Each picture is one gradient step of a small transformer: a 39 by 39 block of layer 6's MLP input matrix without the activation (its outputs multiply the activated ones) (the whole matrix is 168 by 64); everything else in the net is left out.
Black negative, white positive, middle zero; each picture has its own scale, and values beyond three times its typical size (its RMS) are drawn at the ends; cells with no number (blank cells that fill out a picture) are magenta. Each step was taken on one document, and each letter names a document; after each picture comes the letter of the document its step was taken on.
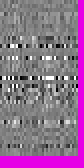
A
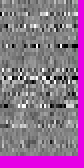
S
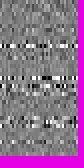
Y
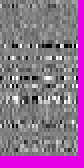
A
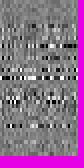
S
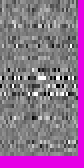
Y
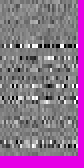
A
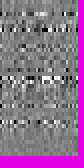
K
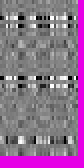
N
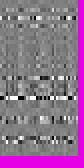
N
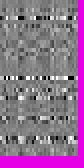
N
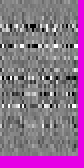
S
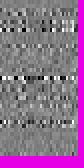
K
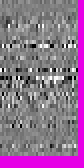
S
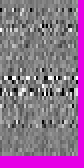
K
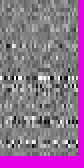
Y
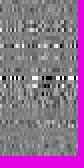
A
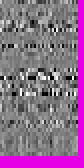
S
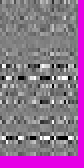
N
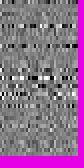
S
